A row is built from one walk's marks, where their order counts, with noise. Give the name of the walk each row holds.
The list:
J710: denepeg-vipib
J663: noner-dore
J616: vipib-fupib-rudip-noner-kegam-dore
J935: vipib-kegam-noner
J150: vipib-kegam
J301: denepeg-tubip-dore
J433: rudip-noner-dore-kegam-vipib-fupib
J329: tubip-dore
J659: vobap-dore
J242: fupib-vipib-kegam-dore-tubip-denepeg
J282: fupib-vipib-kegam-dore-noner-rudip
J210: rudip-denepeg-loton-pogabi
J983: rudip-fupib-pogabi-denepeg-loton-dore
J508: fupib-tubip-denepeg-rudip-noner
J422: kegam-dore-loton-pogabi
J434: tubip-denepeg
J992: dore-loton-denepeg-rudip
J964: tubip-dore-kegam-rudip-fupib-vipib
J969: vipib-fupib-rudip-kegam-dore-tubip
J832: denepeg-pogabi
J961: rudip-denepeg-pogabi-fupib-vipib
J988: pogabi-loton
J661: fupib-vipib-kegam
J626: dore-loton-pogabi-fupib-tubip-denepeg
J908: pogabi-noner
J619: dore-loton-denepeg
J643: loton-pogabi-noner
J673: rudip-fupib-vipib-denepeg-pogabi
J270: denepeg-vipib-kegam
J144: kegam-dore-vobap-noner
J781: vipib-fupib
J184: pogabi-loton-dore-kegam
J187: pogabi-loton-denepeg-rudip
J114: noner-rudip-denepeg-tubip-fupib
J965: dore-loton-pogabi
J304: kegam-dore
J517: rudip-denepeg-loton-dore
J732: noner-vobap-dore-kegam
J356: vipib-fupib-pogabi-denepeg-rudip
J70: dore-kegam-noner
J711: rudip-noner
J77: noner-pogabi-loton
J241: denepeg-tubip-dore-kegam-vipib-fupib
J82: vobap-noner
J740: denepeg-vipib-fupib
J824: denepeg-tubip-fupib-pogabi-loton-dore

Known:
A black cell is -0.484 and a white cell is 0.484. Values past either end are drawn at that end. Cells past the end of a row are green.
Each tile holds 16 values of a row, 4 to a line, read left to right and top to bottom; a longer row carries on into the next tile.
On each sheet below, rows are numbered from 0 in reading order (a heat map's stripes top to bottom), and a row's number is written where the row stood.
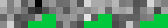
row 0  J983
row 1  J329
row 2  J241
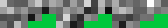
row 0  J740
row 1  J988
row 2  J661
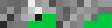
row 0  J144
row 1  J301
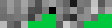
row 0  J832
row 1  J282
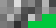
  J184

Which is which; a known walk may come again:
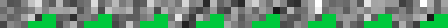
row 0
J70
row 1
J433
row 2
J241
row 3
J422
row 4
J908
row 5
J935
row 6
J329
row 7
J663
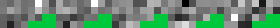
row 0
J150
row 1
J661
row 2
J242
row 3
J114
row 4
J965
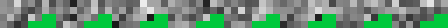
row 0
J184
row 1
J282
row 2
J144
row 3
J626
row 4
J969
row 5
J732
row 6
J304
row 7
J781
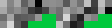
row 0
J983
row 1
J988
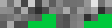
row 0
J619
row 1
J710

